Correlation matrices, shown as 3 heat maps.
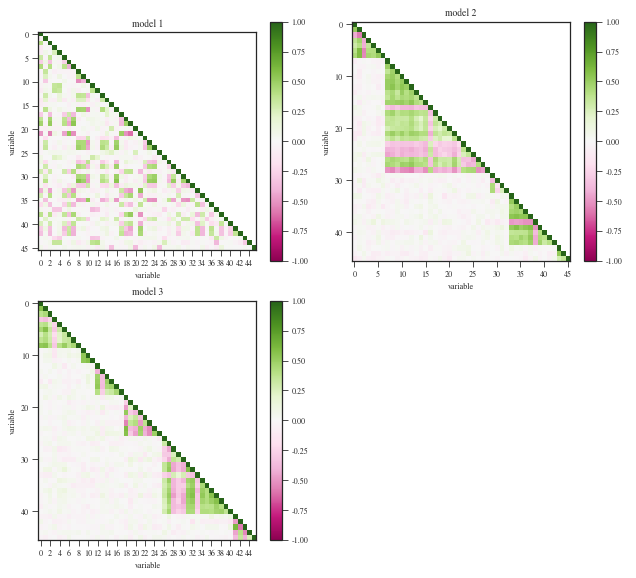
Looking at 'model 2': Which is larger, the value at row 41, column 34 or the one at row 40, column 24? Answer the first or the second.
the first
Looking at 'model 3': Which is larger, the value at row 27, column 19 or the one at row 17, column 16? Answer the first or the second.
the second
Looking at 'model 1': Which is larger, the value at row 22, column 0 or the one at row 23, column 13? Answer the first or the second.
the second
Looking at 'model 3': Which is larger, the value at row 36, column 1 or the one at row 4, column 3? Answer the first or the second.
the first
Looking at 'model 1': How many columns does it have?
46
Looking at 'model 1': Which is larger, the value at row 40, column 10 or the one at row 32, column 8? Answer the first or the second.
the first
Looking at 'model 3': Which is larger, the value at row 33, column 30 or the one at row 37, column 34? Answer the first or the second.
the second
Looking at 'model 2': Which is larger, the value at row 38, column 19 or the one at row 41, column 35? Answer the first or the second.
the second
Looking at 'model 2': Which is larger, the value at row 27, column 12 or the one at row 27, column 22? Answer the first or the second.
the first
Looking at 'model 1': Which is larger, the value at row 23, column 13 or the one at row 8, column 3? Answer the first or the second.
the first
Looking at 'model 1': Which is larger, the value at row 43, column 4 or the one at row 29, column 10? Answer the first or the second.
the second
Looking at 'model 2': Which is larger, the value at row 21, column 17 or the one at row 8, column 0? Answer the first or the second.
the first
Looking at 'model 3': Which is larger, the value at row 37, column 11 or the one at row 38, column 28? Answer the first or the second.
the first
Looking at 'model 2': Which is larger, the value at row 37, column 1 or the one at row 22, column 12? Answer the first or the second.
the second
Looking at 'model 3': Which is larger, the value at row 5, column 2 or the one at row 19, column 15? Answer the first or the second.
the first
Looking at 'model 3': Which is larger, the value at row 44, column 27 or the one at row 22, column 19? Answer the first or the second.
the second
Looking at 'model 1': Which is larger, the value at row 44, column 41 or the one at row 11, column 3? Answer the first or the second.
the second
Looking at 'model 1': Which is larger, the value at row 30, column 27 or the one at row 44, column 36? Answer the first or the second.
the second
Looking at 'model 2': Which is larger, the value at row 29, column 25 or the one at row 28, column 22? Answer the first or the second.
the first
